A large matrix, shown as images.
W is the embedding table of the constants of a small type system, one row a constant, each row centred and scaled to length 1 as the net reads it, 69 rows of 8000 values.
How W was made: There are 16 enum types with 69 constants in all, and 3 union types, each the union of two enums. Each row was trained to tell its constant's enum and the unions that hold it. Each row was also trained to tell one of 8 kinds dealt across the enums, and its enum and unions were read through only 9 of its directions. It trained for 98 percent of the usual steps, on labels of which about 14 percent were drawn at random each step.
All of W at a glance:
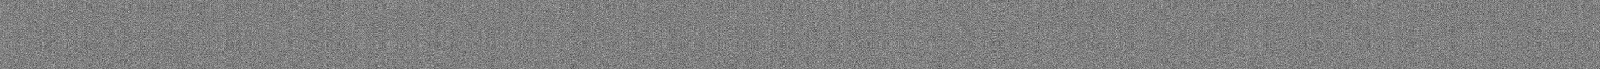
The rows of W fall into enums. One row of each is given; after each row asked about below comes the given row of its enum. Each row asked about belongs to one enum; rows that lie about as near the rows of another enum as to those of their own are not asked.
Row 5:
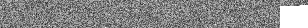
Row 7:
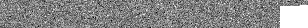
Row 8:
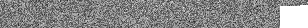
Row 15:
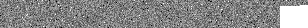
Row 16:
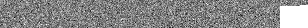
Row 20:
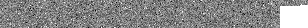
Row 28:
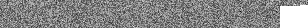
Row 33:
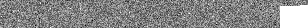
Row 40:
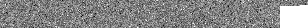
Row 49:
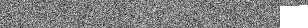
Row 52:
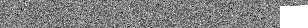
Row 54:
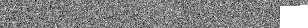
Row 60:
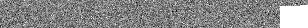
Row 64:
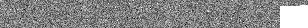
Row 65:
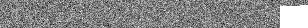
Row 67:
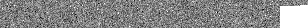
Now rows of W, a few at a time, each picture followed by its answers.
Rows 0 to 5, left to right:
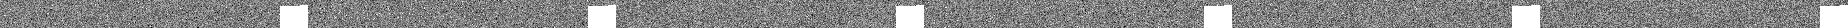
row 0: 15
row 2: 16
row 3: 54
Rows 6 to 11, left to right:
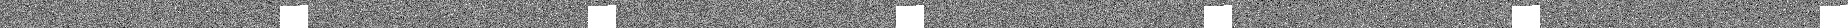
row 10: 40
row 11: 60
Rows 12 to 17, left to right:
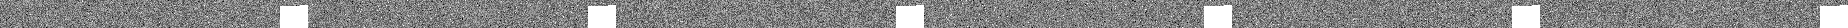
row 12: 28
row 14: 54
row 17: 49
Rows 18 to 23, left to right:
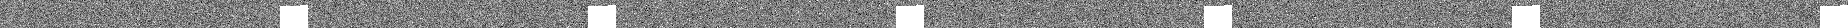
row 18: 52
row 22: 67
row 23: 49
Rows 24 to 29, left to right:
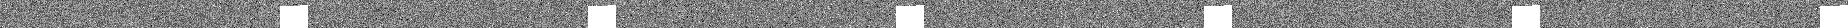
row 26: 16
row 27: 49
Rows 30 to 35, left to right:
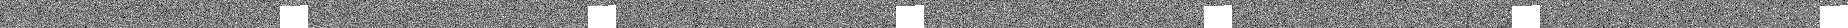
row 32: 7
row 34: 7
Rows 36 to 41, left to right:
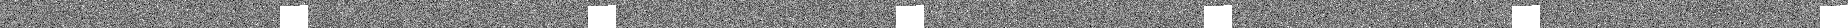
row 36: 7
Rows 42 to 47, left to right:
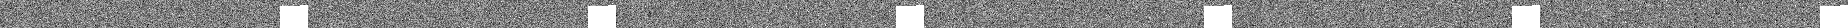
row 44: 49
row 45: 16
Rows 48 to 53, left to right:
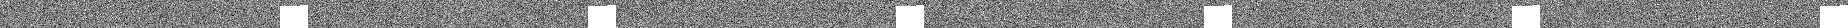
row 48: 40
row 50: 16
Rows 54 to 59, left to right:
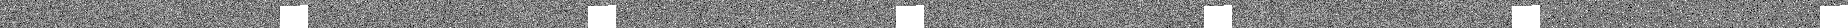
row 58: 33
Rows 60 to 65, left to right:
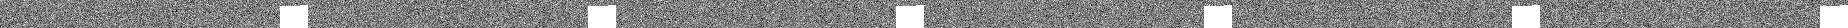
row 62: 20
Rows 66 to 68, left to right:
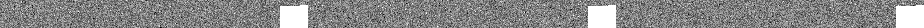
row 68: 7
